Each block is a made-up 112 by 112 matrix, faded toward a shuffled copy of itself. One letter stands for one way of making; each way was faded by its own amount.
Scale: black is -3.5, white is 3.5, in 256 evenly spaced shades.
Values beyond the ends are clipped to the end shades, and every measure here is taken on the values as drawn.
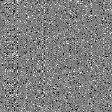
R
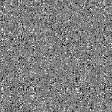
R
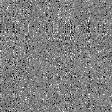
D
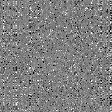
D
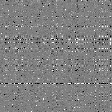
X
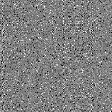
R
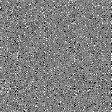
R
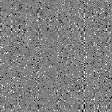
D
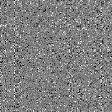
R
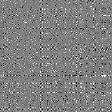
X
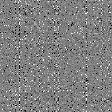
D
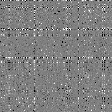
X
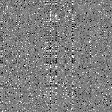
D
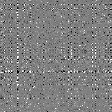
X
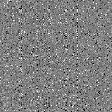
R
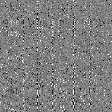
D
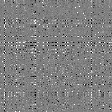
X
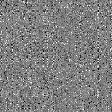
R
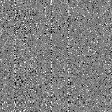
R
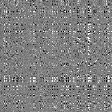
X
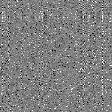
D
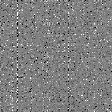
D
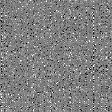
D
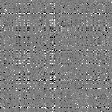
X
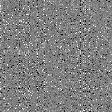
D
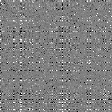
X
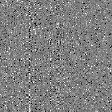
R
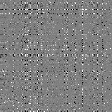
X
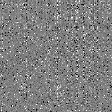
D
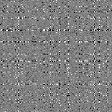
X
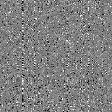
R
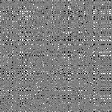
X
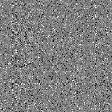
R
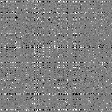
X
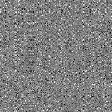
R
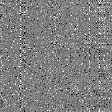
D
